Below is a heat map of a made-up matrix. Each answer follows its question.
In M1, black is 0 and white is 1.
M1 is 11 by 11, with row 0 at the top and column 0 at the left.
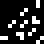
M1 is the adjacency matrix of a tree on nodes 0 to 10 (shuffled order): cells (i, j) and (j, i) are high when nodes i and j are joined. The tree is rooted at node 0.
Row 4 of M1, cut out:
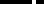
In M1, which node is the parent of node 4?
8
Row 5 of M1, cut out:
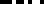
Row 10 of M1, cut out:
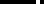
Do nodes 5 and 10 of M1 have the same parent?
yes
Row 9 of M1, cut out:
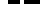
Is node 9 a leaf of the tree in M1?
no
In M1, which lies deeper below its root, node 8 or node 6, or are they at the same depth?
the same depth
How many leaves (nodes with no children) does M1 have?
6
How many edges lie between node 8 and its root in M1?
3
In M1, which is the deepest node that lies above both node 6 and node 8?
5
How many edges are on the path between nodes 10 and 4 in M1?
4
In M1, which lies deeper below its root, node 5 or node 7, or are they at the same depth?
node 7
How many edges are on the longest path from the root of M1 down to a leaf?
4
